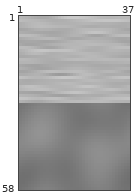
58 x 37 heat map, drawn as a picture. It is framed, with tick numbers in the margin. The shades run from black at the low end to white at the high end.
It is made of 2 by 1 panels. Panel 1,1: high, streaked across, faint in contrast. Panel 2,1: middling, smooth, faint in contrast.
